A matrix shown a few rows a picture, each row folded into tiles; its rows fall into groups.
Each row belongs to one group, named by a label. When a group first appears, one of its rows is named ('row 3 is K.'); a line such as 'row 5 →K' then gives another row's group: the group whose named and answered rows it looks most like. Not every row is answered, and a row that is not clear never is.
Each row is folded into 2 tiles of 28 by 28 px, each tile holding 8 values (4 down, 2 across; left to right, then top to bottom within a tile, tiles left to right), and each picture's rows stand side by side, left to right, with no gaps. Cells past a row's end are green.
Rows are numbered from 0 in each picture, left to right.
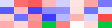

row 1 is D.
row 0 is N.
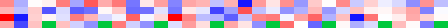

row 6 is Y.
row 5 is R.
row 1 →R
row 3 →N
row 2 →R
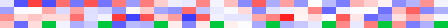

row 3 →Y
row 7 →D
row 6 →N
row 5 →Y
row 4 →D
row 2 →Y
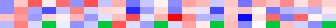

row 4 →Y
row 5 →R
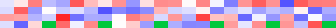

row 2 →R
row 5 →N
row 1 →N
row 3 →Y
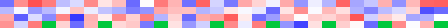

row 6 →R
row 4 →N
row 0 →N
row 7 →N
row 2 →R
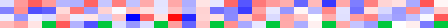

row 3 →Y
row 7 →D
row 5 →D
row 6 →R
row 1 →D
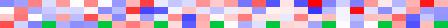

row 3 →Y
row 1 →Y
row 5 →D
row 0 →D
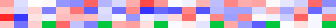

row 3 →D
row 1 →D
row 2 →N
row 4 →R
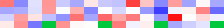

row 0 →R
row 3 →Y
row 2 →N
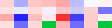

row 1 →Y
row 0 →Y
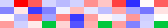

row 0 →N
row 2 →R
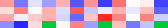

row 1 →D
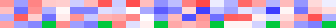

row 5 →R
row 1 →R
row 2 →N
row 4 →N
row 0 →R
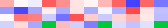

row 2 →D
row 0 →R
